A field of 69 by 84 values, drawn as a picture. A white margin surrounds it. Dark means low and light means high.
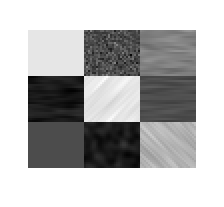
It is made of 3 by 3 panels. Panel 1,1: very high, flat. Panel 1,2: low, fine-grained. Panel 1,3: middling, streaked across, faint in contrast. Panel 2,1: very low, streaked across, faint in contrast. Panel 2,2: very high, slanting up to the right, faint in contrast. Panel 2,3: low, streaked across, faint in contrast. Panel 3,1: low, flat. Panel 3,2: very low, blotchy, faint in contrast. Panel 3,3: high, slanting down to the right, faint in contrast.
